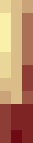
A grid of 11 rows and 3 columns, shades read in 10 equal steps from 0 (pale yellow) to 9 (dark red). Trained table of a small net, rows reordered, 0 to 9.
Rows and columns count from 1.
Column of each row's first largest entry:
3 3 3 3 3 3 3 3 2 2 2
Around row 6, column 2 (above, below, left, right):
2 2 1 7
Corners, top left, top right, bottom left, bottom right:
1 3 7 8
